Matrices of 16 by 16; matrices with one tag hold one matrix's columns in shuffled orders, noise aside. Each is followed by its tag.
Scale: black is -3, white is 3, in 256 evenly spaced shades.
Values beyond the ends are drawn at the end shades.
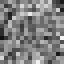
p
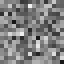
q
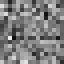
p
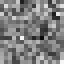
p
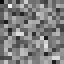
q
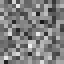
q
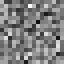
q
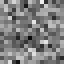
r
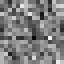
p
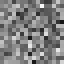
q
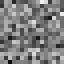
r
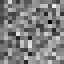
q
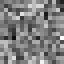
p
